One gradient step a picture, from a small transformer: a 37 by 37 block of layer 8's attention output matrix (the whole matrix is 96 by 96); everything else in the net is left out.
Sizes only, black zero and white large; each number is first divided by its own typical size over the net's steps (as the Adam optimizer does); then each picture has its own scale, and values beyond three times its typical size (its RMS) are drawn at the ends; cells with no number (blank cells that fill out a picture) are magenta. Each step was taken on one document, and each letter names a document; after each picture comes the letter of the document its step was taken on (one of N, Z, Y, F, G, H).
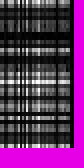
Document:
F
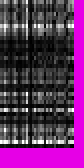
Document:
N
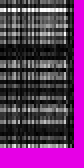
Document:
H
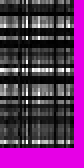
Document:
N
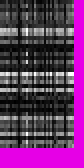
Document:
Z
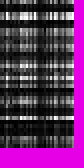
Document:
Z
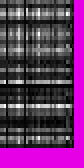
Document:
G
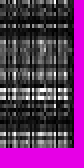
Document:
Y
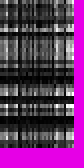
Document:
N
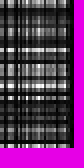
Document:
F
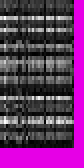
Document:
G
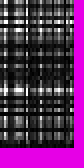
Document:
N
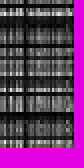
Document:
G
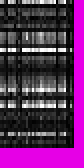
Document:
Y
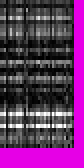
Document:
G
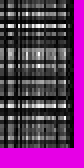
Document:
F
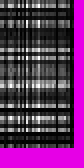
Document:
F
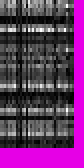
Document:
Y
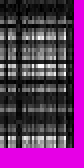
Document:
Y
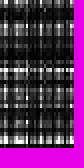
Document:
N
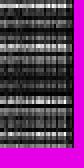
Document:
H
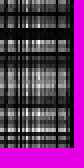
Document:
F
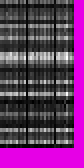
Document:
H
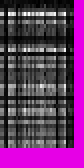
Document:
F
